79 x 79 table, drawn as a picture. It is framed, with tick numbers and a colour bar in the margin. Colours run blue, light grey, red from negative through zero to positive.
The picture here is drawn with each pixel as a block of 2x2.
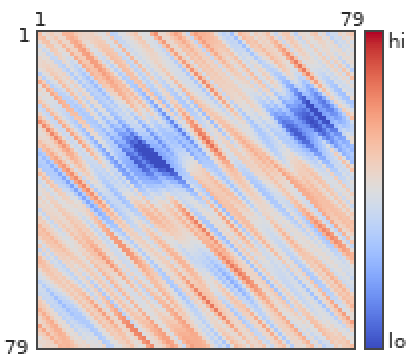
Grain: diagonal, down to the right. Mirror symmetry: none. Dips: two. Odd rows or columns: none.
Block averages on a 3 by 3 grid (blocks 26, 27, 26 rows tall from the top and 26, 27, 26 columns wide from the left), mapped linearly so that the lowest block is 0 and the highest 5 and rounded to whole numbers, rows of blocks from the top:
440 / 223 / 554
